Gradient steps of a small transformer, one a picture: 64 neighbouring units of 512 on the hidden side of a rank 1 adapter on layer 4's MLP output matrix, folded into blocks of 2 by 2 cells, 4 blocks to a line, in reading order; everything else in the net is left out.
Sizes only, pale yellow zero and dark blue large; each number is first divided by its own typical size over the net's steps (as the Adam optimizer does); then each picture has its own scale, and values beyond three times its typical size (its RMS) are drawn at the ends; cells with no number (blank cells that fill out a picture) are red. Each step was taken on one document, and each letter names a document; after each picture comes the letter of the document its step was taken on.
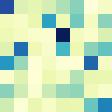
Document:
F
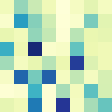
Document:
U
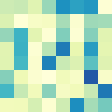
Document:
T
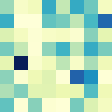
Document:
T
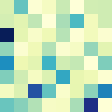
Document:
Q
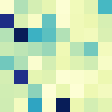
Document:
U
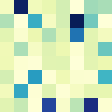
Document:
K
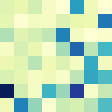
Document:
F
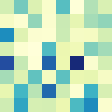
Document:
Q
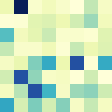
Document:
Q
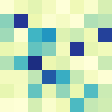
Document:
U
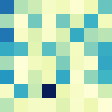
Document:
K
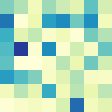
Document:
T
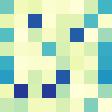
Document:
K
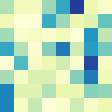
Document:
T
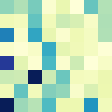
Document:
Q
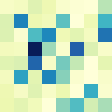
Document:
U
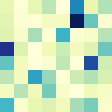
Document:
F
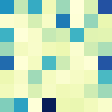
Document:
K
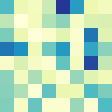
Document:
T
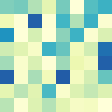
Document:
K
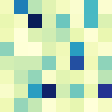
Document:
Q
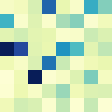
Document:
F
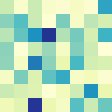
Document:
U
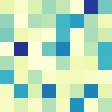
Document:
F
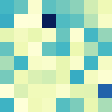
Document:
T
